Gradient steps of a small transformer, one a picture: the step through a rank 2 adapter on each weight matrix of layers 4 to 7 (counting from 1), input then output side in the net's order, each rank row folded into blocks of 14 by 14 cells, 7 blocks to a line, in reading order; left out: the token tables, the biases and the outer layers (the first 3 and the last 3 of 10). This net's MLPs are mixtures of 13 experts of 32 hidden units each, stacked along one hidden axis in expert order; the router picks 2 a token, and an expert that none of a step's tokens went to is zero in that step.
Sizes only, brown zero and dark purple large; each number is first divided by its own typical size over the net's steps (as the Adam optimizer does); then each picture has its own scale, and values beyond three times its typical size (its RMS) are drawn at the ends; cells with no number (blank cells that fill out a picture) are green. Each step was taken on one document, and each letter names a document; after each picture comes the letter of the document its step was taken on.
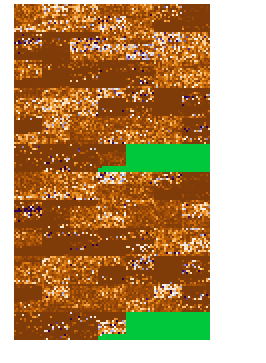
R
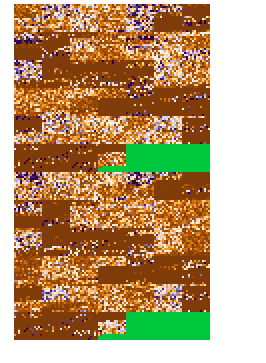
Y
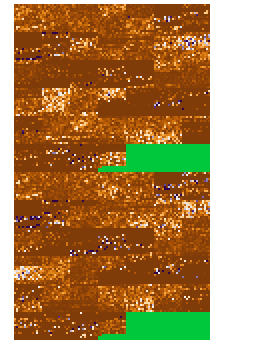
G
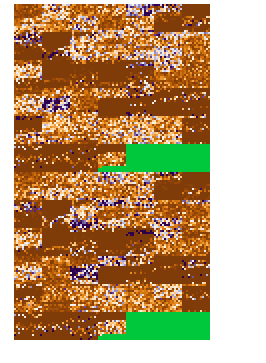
Y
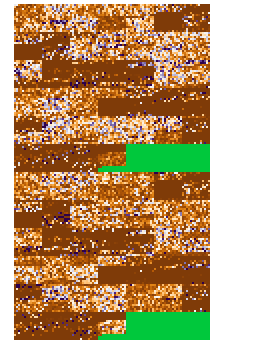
Y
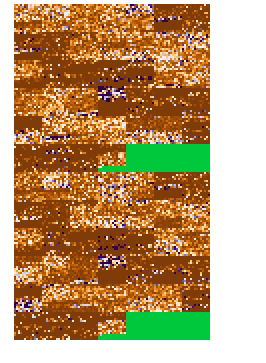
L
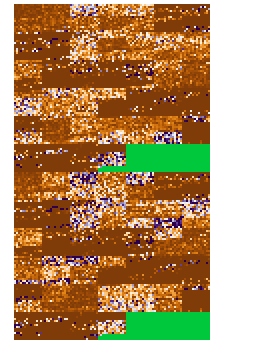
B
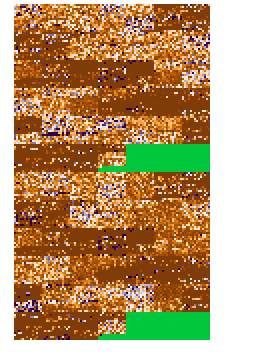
L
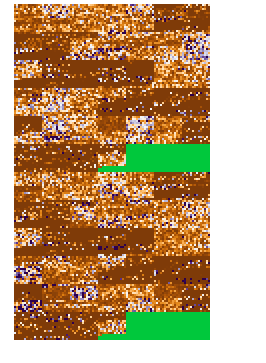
L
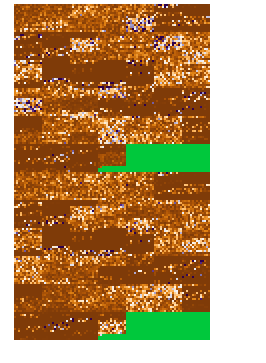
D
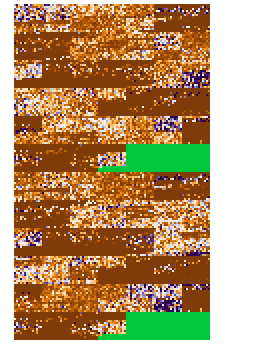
B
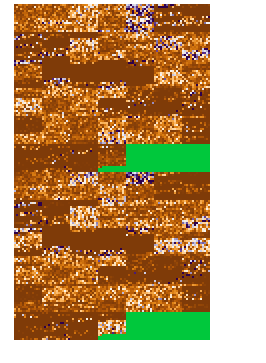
D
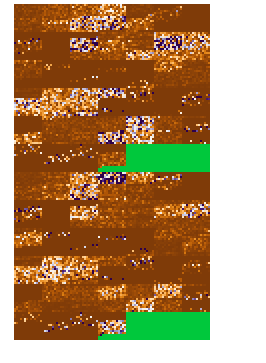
R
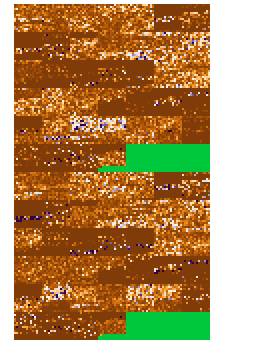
G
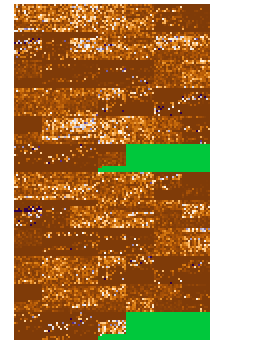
R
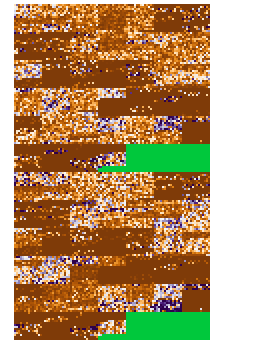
B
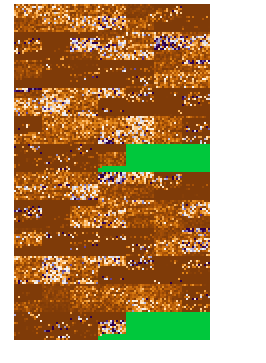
R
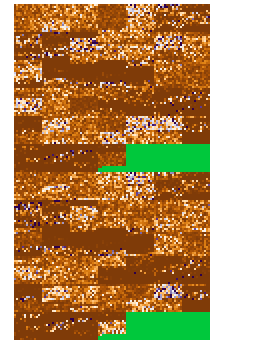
D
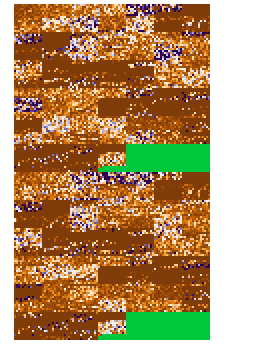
Y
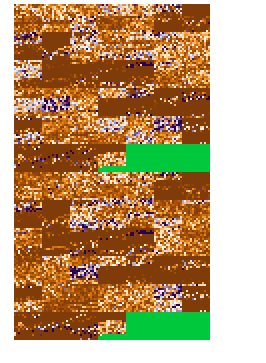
Y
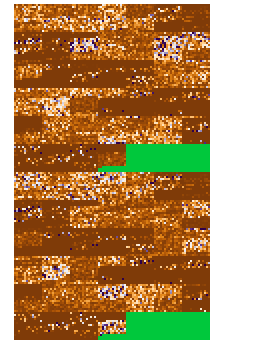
R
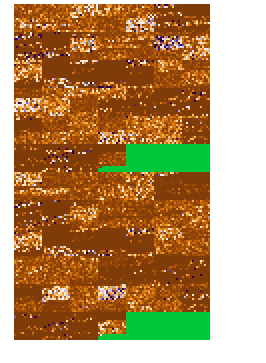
D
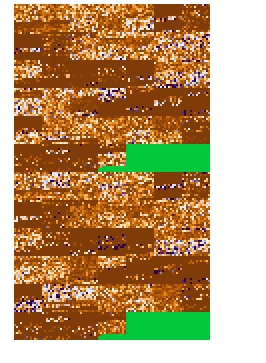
L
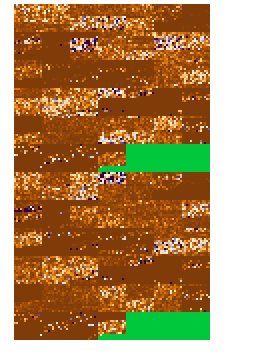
R
